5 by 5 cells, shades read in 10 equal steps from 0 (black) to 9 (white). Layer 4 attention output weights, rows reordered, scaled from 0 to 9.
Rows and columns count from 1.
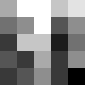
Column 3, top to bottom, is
9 9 7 6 5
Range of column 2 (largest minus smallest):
7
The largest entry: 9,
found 3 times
